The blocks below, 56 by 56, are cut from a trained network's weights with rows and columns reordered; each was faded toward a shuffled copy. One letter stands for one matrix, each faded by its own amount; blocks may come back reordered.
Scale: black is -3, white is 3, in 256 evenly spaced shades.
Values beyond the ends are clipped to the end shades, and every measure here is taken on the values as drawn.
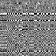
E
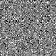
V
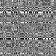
E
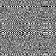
E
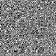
V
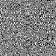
V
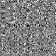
V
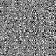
V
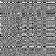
E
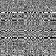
E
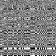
E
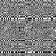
E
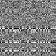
E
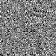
V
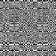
E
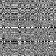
E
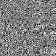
V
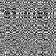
E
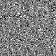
V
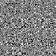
V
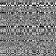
E
